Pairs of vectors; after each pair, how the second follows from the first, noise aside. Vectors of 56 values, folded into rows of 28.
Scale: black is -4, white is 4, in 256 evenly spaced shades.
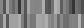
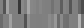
partly zeroed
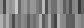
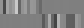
partly zeroed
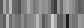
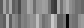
copied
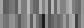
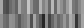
copied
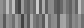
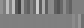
partly zeroed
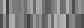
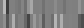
partly zeroed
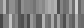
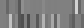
partly zeroed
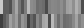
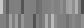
partly zeroed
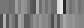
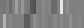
partly zeroed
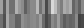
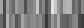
copied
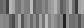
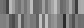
copied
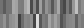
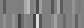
partly zeroed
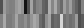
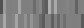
partly zeroed
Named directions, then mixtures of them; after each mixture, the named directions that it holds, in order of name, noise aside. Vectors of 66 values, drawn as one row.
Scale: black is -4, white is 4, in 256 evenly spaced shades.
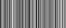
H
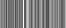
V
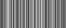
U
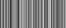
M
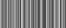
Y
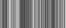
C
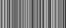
C, M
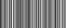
H, U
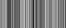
C, U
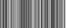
C, M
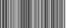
C, M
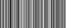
M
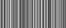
M, U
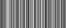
U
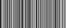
H, Y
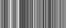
C, M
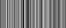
V, Y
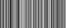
M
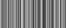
Y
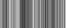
C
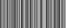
Y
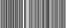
V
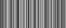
M, U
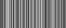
U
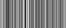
U, V
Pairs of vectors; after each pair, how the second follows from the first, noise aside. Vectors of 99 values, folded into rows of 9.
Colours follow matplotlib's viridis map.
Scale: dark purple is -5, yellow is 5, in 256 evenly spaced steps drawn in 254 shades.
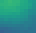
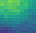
scaled up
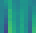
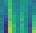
scaled up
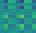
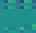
partly zeroed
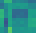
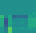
partly zeroed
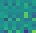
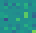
partly zeroed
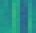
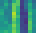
scaled up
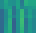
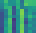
scaled up
